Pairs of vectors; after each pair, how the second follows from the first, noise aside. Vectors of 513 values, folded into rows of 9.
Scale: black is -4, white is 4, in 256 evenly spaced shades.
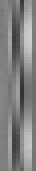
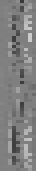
partly zeroed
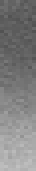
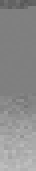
partly zeroed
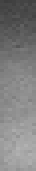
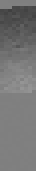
partly zeroed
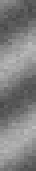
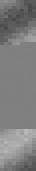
partly zeroed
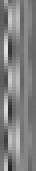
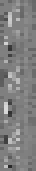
partly zeroed
